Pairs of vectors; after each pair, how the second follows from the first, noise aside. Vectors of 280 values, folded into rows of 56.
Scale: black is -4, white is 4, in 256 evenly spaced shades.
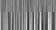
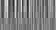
reversed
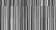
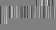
partly zeroed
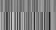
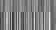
negated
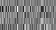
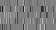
partly zeroed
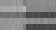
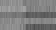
shrunk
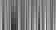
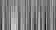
negated
